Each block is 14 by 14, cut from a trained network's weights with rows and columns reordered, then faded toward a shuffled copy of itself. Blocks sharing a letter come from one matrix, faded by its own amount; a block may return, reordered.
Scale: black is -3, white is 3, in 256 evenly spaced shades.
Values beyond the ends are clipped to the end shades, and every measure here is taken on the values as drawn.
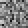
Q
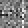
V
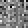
V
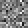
Q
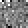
V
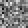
Q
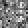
Q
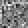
Q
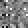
V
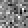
V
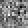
V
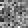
Q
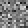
Q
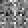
V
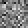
Q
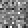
V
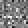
V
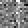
V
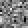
Q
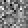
Q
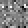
V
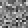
Q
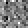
V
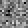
V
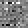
V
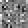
V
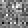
V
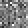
V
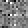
V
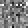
V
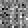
V
